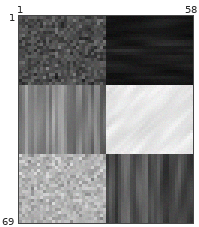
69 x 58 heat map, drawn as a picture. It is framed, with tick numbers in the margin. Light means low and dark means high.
It is made of 3 by 2 panels. Panel 1,1: high, fine-grained. Panel 1,2: very high, streaked across, faint in contrast. Panel 2,1: middling, streaked downward. Panel 2,2: very low, slanting up to the right, faint in contrast. Panel 3,1: low, fine-grained. Panel 3,2: high, streaked downward.
